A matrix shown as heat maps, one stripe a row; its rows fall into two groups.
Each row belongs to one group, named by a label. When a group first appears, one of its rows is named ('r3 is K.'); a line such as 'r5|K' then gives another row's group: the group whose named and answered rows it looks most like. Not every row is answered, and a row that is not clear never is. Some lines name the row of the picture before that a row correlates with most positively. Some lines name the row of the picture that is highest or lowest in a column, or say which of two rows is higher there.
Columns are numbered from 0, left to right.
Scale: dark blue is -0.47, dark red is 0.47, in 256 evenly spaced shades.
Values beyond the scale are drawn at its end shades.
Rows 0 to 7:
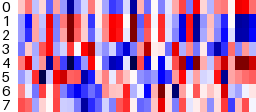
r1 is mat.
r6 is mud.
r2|mat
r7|mud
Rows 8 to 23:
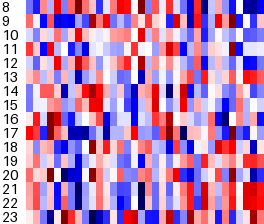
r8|mat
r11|mud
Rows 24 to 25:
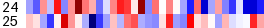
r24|mat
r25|mud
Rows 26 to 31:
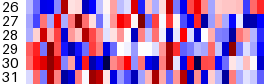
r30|mud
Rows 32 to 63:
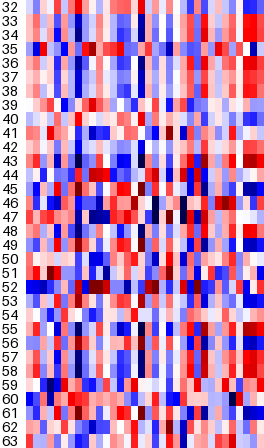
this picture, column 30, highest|60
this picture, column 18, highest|52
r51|mud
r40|mat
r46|mud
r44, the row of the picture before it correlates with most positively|31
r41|mud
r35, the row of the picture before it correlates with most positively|28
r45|mat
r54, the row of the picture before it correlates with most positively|26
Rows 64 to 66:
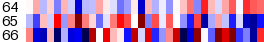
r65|mat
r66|mud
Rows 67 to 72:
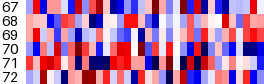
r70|mat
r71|mud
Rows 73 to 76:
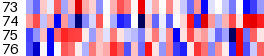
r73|mat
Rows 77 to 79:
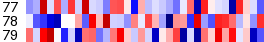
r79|mud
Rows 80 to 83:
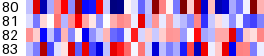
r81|mat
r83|mud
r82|mud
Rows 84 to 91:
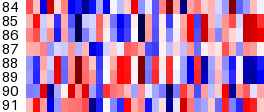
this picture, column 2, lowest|84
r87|mud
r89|mat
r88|mat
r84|mud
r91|mud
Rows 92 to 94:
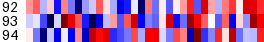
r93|mud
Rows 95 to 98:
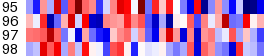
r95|mat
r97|mud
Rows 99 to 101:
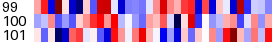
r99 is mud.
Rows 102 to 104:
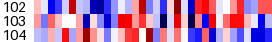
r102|mud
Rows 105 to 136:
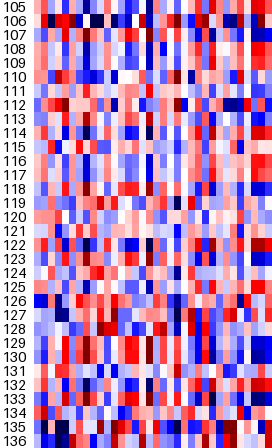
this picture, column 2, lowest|106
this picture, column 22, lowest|110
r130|mat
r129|mat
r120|mud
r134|mud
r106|mud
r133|mat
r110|mud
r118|mat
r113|mat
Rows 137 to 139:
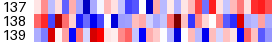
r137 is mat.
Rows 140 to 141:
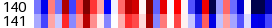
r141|mat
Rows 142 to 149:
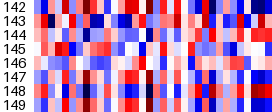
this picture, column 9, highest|145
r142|mat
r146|mud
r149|mat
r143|mud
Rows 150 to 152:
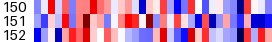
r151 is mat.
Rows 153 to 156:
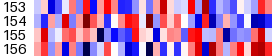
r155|mud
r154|mat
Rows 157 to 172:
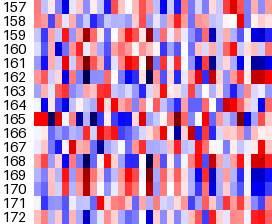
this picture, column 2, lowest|165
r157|mud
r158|mud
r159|mat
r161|mat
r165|mud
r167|mud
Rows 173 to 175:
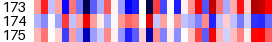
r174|mat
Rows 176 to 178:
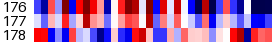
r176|mat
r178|mud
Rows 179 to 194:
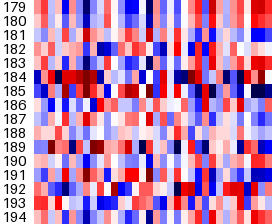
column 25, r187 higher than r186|No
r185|mat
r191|mat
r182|mud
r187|mat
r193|mud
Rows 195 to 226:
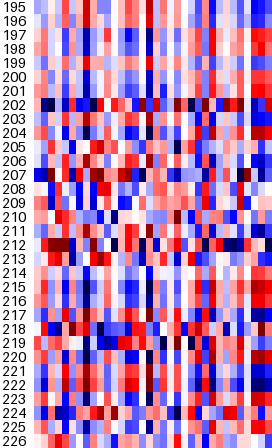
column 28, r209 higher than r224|No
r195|mat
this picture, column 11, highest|224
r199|mat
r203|mat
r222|mat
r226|mud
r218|mud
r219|mud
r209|mud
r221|mat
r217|mat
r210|mud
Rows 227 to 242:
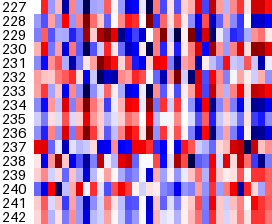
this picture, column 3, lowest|240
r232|mud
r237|mud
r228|mat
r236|mat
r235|mat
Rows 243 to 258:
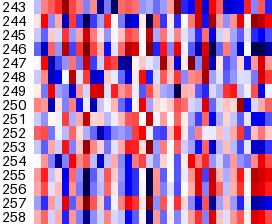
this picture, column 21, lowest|243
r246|mat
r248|mud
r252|mud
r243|mud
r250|mud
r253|mat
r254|mud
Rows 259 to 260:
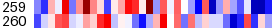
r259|mat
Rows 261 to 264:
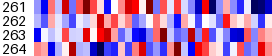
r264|mud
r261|mat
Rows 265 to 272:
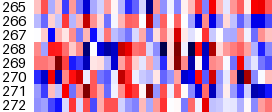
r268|mud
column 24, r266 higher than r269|Yes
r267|mud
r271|mat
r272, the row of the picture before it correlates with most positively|263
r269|mud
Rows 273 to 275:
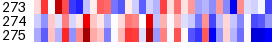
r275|mat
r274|mat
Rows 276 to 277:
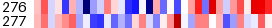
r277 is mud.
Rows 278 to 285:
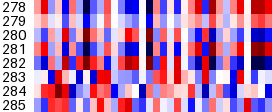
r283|mud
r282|mat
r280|mat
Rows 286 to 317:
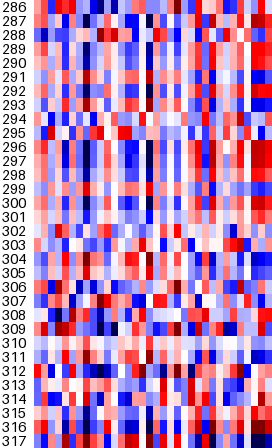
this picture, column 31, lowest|317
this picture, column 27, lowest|309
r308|mud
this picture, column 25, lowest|317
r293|mat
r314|mud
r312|mud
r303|mud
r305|mat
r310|mat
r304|mat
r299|mat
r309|mud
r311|mat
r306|mud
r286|mud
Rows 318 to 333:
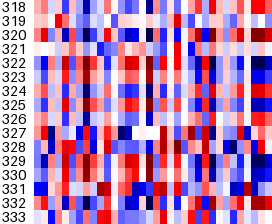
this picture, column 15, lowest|331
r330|mat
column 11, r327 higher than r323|Yes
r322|mat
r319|mud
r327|mud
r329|mat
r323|mat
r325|mat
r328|mud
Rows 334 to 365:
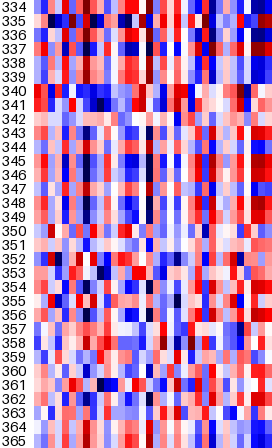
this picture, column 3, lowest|352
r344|mat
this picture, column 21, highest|340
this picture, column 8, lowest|335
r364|mat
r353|mud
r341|mud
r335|mud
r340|mud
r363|mud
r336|mat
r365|mat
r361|mud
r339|mat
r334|mat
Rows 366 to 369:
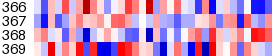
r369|mud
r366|mat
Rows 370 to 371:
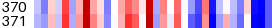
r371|mat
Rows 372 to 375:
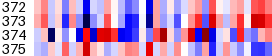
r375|mat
